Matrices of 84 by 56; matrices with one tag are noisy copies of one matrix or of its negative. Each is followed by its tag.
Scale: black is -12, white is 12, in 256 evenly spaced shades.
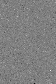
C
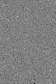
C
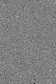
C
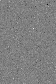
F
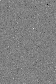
F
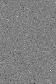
C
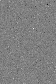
F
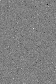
F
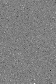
C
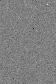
F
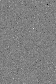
F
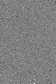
C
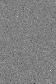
C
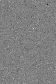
F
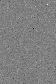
F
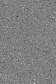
C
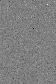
F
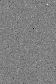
F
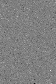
C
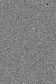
F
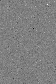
F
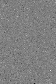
C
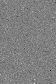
C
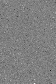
C
